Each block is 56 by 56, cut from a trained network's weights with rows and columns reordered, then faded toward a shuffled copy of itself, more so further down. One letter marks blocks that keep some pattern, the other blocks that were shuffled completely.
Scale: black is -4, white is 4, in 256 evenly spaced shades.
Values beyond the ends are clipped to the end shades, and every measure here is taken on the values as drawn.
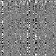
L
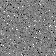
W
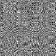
L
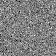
W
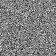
W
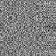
L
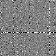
L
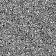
W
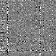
L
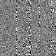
L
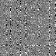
L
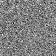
W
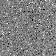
W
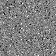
W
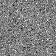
W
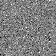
W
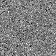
W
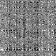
L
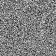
W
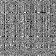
L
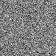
W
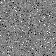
W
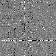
L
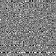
L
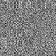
L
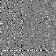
L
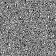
W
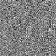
L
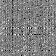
L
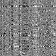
L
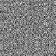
L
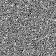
W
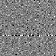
L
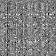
L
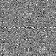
L
